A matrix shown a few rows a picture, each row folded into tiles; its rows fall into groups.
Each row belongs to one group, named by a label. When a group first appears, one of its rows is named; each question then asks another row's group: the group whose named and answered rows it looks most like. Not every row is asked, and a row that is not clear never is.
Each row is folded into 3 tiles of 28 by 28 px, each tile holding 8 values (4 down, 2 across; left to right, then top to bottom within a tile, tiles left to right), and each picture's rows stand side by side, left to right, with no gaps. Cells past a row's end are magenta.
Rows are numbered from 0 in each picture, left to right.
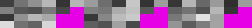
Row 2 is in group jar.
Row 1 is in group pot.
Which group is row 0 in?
jar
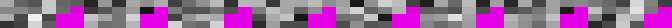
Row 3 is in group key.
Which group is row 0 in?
pot
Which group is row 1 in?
jar
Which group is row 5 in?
jar
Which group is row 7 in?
pot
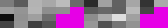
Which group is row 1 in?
jar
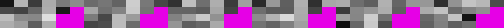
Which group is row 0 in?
jar
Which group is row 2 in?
jar
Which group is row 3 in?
jar
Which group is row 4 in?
pot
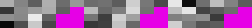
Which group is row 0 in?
pot
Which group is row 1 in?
pot
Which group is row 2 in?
key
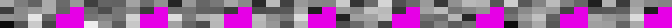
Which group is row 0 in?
pot
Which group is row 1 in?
jar
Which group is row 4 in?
pot
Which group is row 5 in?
key
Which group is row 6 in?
pot
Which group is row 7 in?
jar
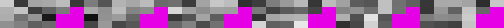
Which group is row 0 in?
key
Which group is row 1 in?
key
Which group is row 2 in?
key
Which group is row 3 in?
jar
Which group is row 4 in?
pot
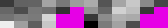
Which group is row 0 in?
jar
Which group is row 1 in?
pot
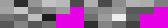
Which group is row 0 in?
key
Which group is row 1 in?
key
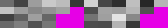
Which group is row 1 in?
pot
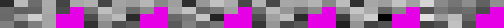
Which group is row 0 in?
jar
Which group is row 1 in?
key
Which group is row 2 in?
key
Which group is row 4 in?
key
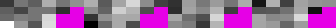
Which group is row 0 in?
jar
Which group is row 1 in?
pot
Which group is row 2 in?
jar
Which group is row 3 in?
jar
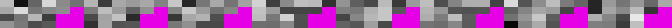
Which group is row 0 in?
key
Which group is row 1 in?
key
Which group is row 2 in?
key
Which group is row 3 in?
key
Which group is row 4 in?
pot
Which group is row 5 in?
key
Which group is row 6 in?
pot
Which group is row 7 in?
jar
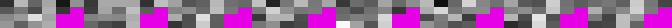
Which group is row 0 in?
jar
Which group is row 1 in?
jar
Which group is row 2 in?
pot
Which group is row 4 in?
jar
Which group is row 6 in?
pot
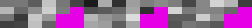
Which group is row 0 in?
pot
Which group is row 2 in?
key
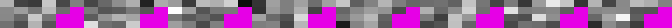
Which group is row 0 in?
pot
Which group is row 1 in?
jar
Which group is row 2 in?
key
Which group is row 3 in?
jar
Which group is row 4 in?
pot
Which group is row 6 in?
key
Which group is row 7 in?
key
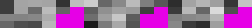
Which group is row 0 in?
jar
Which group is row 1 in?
pot
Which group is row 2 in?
jar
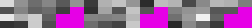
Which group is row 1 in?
jar
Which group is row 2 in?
key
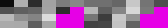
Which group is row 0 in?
jar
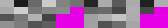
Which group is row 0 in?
key
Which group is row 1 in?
jar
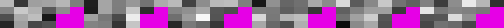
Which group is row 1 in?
jar
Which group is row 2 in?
key
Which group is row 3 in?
jar
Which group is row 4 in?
pot
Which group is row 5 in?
key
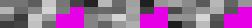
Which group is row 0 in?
pot
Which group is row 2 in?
pot
